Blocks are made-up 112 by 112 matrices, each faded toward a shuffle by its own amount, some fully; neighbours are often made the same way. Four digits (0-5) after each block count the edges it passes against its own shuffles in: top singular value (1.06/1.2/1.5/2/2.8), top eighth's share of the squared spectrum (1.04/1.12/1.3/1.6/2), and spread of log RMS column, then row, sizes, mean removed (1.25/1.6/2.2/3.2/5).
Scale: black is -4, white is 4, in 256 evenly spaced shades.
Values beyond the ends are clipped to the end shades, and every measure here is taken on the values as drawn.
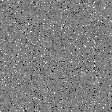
3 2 1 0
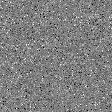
3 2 0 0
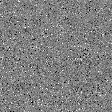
3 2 0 1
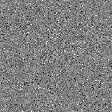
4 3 1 1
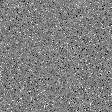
0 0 0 0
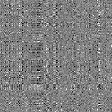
5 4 3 3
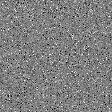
3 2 1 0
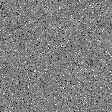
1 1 0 0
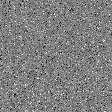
0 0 0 0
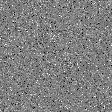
2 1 0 0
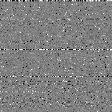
4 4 0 3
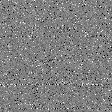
3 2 0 1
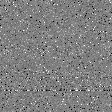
3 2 0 1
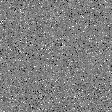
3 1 0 1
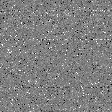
3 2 0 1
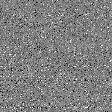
3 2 0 2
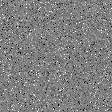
2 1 0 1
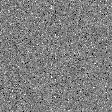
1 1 1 0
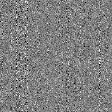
2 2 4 0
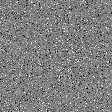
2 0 0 0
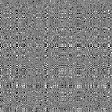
5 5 3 4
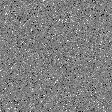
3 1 0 0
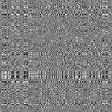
5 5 3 4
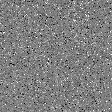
2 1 0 0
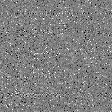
4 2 0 2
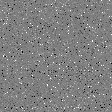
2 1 0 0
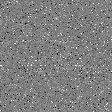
1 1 0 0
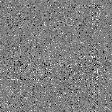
2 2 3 3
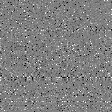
4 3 1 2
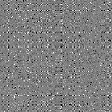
5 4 3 3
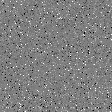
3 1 0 0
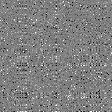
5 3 2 2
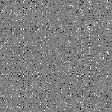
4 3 2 1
